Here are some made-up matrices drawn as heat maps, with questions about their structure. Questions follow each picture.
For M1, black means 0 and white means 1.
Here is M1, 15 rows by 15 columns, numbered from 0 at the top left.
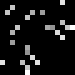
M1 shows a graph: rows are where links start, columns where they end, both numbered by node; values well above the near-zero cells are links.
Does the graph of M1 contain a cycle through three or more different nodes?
no
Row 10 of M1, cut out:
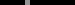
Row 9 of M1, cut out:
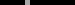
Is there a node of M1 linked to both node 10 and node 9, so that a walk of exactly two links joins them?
yes
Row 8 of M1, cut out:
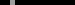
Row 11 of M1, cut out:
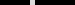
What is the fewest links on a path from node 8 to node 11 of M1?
3
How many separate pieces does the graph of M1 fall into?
3
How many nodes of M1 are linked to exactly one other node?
11
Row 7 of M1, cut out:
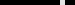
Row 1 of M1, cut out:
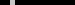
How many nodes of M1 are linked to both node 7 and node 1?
0
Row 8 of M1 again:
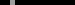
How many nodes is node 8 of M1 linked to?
1
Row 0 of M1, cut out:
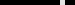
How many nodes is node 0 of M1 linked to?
1
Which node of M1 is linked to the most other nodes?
node 5
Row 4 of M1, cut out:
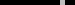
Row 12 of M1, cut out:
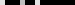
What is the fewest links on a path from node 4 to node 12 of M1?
1
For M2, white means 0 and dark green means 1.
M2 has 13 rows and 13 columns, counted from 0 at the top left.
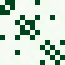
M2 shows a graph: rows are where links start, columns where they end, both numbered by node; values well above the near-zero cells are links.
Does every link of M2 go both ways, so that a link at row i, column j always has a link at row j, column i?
yes
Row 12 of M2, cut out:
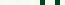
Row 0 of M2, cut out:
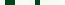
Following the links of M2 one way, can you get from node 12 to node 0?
yes
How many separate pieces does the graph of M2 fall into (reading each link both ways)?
1
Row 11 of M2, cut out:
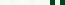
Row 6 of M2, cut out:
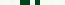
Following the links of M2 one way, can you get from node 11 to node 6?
yes
